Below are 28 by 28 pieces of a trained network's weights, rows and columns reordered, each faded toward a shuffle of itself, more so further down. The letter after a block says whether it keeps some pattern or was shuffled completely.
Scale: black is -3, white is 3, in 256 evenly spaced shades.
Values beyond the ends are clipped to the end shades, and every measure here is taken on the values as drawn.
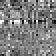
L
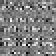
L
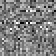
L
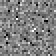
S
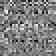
L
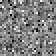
S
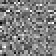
L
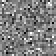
S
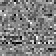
L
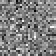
L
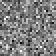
S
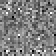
L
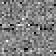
L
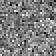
S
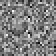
L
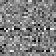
L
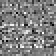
L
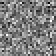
L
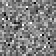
S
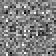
L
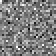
S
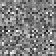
L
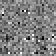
L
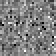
L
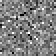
S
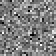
S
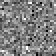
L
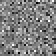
L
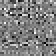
L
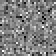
S
